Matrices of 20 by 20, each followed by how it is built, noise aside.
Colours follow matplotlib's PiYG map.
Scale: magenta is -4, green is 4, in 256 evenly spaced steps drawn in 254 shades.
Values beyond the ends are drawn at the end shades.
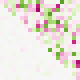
upper triangular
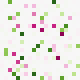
sparse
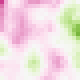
smooth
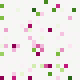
sparse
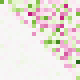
upper triangular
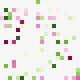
sparse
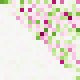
upper triangular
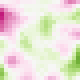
smooth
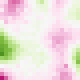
smooth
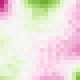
smooth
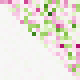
upper triangular
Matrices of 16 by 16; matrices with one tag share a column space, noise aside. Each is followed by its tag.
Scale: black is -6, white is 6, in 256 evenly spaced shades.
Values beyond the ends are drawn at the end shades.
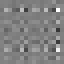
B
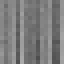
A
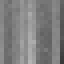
A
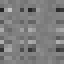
B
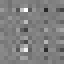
B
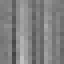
A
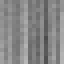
A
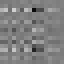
B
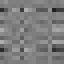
B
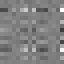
B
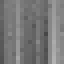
A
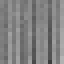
A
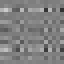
B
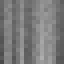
A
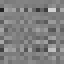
B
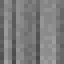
A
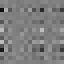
B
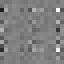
B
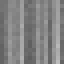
A
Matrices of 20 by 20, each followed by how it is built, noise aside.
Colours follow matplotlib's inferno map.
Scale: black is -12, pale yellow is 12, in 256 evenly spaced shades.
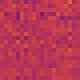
low rank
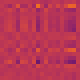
low rank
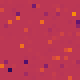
sparse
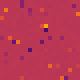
sparse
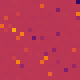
sparse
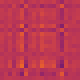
low rank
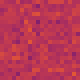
low rank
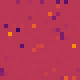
sparse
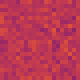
low rank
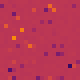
sparse
